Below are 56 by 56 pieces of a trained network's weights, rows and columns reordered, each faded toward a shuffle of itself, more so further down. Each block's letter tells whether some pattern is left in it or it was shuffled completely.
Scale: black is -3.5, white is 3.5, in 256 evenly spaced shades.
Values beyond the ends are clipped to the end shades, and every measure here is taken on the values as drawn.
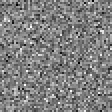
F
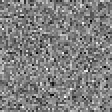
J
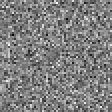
J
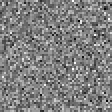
F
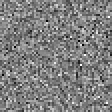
F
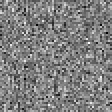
J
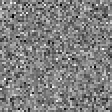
J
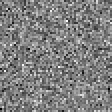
F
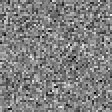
F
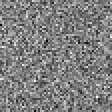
F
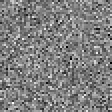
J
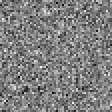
F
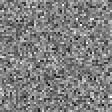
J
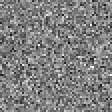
J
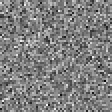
F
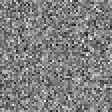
F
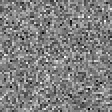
J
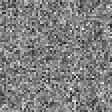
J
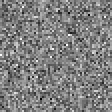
F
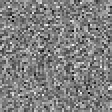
J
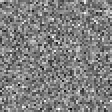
F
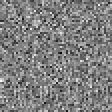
J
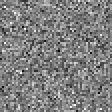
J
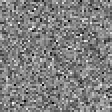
F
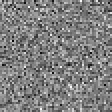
J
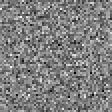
F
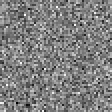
F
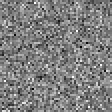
J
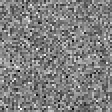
J
